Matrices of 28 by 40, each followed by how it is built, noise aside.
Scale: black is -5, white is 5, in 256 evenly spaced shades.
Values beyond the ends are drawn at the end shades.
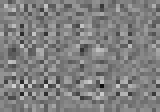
low rank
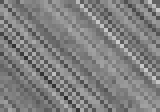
Toeplitz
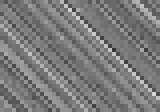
Toeplitz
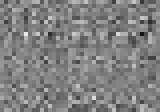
low rank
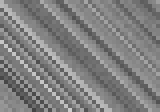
Toeplitz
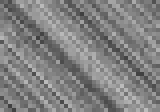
Toeplitz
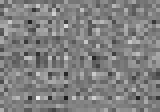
low rank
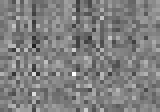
low rank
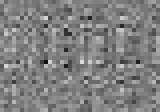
low rank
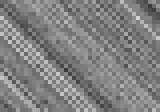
Toeplitz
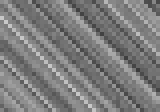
Toeplitz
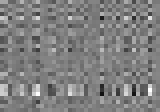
low rank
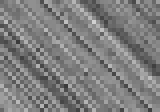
Toeplitz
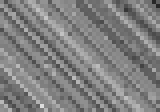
Toeplitz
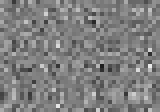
low rank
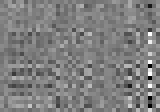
low rank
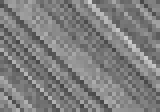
Toeplitz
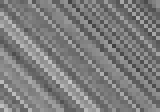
Toeplitz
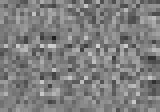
low rank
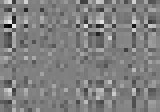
low rank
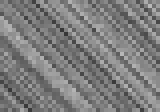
Toeplitz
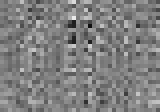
low rank
